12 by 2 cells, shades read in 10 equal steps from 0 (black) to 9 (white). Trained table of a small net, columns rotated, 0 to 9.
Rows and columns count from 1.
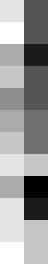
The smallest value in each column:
5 0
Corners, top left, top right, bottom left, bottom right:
8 3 9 7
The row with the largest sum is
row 12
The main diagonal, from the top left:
8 3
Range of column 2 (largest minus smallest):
7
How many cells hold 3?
4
